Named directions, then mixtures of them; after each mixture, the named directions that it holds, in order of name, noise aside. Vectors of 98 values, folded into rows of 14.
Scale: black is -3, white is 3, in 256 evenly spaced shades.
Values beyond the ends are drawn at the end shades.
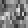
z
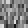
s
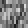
s, z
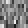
s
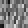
s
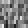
s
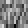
s, z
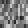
s, z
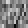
s, z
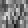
s, z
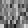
s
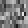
z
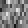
s, z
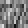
s, z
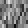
s, z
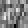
s, z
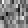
s, z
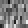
s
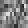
s, z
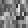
z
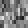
s, z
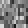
s, z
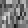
s, z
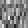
s, z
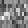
z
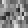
z
